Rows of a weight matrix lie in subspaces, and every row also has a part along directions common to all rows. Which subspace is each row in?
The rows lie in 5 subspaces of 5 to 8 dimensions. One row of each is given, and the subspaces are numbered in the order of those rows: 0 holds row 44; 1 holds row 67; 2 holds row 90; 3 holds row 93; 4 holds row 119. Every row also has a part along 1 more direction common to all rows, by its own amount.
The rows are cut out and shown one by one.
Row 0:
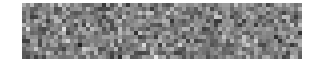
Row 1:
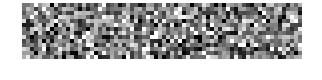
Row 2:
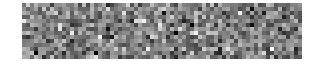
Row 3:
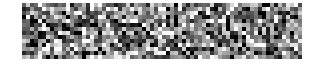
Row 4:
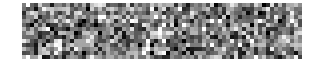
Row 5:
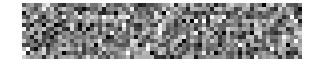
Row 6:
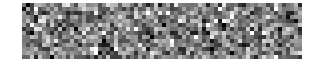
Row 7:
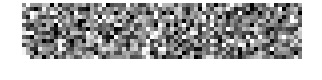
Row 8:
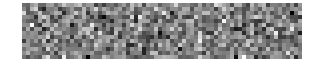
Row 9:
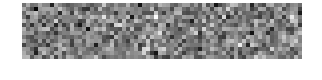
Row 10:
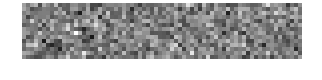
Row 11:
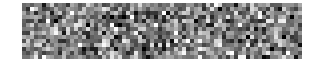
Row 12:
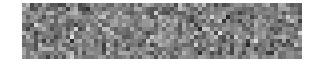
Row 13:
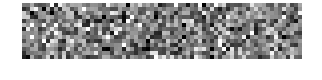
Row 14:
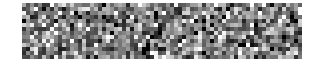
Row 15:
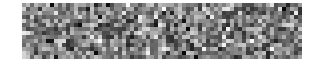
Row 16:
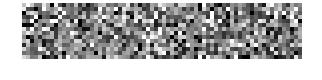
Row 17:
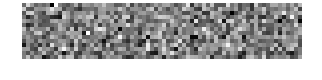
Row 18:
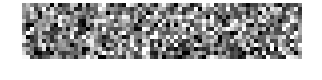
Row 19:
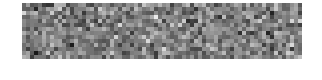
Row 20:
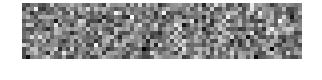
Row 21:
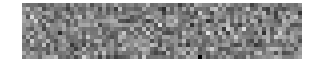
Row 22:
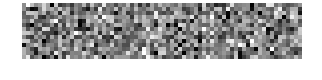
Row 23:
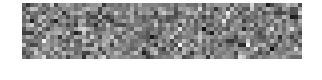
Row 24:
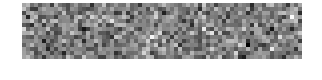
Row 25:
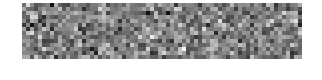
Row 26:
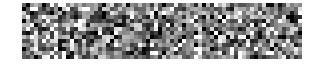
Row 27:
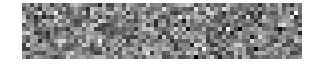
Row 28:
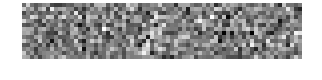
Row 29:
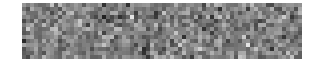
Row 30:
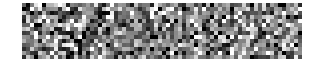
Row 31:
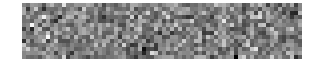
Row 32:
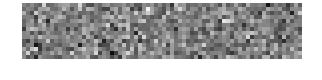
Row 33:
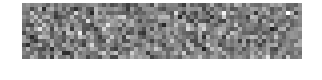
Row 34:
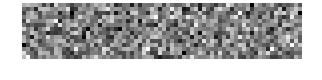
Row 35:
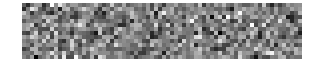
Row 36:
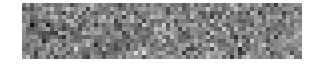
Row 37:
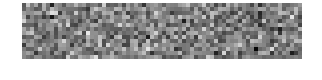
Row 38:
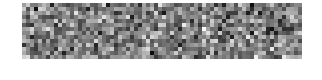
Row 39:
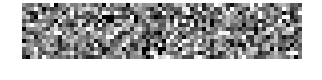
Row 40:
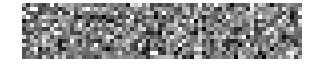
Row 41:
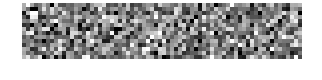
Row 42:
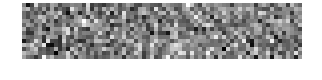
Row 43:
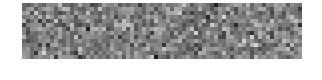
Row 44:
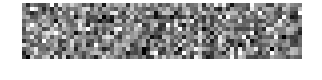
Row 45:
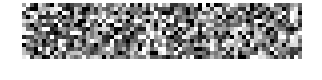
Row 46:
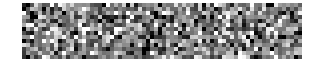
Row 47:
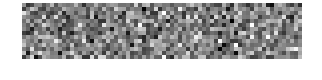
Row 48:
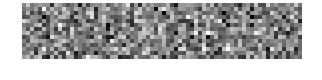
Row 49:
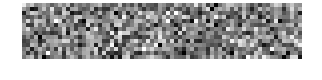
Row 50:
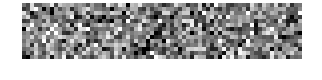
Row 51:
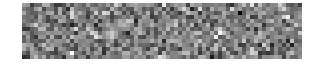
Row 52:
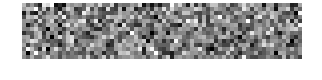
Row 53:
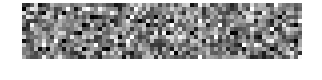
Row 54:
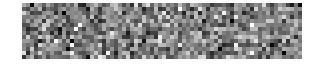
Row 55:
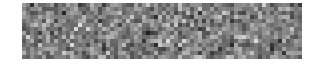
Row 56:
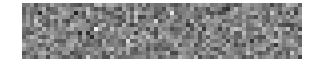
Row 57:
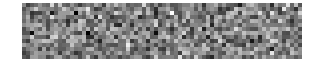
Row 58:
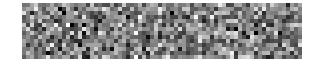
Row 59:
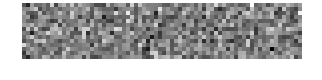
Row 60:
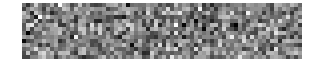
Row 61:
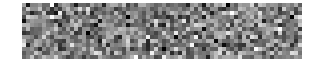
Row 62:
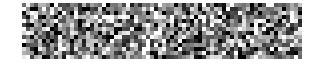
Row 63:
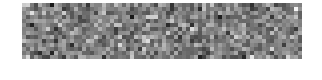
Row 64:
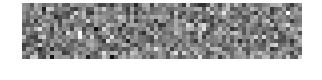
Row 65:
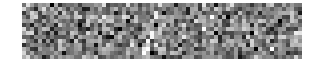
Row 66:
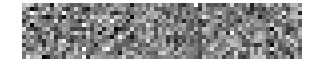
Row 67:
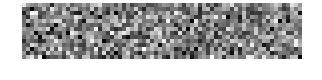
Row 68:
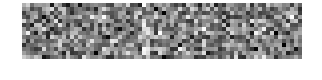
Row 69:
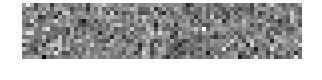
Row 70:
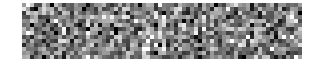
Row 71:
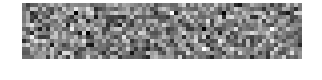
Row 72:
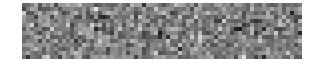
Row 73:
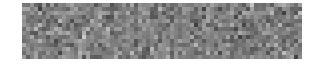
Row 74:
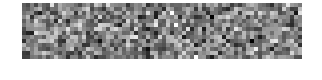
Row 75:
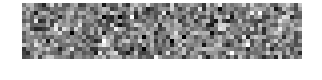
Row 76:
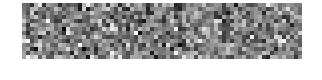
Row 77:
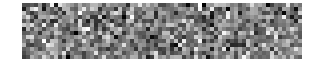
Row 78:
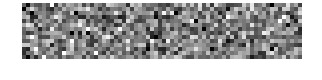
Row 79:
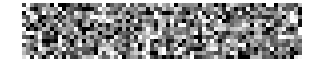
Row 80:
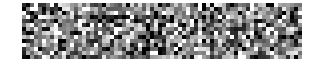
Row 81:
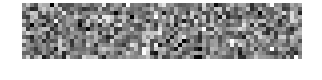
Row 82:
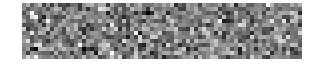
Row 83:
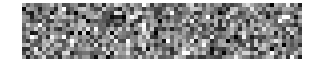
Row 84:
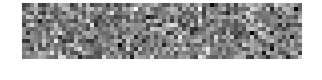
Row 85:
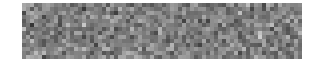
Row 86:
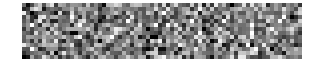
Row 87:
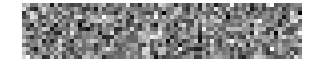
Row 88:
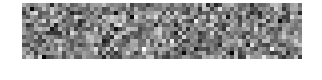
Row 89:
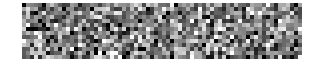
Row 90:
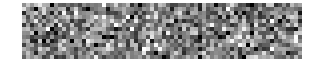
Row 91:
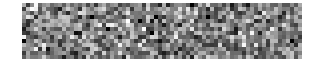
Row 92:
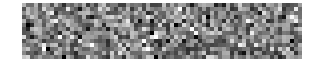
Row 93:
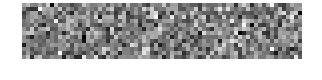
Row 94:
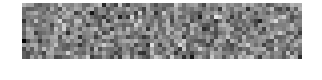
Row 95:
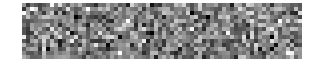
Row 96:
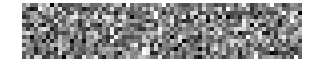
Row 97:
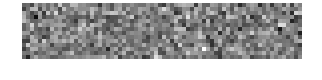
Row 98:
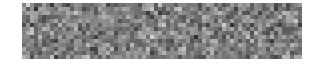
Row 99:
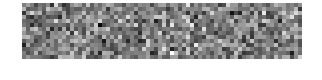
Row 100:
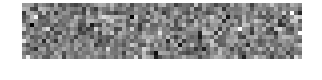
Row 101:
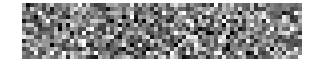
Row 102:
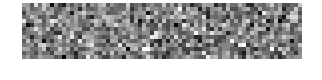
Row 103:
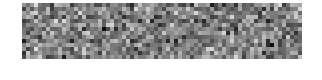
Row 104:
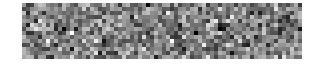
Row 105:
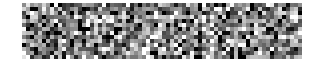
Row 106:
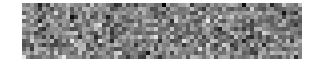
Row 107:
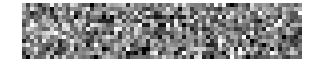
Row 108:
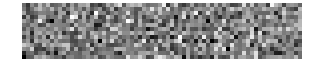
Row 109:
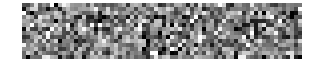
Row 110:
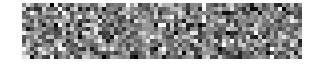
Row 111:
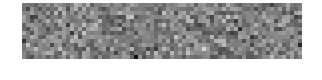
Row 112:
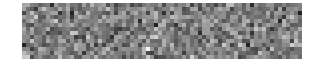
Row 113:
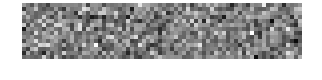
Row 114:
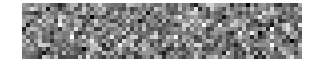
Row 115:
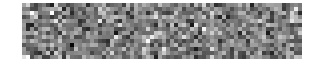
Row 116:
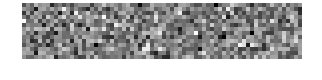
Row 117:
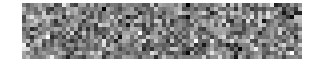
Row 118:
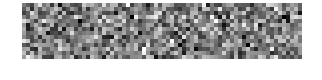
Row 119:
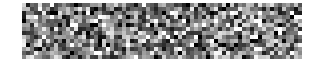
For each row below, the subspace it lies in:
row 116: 2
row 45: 2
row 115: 2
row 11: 1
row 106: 3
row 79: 1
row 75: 1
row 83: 4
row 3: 0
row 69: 0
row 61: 4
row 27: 4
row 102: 2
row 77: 0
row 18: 2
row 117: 4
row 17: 4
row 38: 1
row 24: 0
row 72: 4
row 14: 2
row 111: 4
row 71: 4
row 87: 4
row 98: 1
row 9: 2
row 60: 2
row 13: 0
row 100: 4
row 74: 4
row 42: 0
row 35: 3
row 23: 0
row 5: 2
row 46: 2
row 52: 2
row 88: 1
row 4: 0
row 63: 2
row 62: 3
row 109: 4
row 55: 3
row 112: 3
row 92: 2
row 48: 4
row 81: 3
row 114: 2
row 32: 1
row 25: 1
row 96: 3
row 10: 0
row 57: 4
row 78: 4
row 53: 2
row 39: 3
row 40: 2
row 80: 2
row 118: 1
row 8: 4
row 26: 3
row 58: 4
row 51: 3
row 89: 1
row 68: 4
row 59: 3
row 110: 4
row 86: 3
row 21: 0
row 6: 1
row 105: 0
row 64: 4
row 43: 2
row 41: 1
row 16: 0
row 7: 4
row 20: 1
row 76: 1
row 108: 3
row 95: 2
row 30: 3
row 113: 2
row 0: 1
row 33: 4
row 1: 2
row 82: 1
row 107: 0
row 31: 4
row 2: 4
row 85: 2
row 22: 0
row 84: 2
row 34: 3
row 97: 4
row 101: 4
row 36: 0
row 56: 4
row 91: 2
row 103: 2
